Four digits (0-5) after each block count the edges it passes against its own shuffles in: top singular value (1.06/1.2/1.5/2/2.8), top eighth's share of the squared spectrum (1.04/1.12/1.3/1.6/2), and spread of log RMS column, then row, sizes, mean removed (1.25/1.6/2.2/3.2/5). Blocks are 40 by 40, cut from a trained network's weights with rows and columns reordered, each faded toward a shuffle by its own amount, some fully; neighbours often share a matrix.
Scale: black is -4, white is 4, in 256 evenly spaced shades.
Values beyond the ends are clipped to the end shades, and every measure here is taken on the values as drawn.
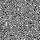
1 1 0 0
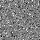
1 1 0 0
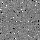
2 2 0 0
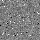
0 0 0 1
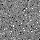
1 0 0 0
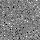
2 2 0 0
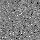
0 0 0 0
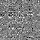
3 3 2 1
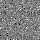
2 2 1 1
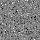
0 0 0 0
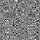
3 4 2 2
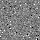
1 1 0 0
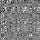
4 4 2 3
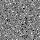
1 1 0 0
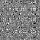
3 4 1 2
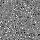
2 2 0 0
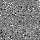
1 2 0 0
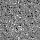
1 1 0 0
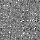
2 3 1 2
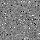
1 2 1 1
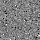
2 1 1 0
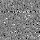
2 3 0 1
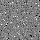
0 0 0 0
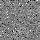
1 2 0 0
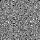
2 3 1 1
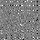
3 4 1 2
